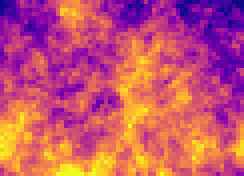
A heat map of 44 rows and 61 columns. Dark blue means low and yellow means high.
On average the colour sits 50% of the way up the scale. There is an overall slope up to the bottom. There are no regular stripes. The texture is blotchy. The ninth with the lowest average is the top right.
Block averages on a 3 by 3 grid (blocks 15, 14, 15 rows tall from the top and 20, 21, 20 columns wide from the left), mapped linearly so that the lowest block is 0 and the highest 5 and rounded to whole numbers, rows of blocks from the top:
1 2 0 / 2 4 2 / 5 5 4
